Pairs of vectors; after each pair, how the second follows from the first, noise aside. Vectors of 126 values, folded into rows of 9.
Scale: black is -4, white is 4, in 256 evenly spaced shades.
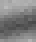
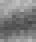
copied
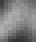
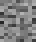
shuffled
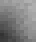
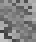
sign-scrambled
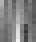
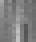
shrunk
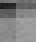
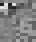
sign-scrambled
